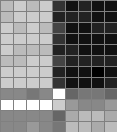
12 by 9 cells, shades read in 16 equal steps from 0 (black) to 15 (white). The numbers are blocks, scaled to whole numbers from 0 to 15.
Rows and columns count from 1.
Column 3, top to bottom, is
11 12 12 12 11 12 12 12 7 15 8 9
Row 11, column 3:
8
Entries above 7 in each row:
4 4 4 4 4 4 4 4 4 9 8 8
